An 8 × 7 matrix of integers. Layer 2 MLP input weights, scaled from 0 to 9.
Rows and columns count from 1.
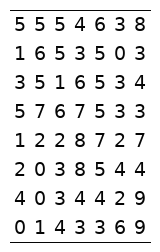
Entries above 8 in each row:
0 0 0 0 0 0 1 1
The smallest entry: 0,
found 4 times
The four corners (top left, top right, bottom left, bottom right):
5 8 0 9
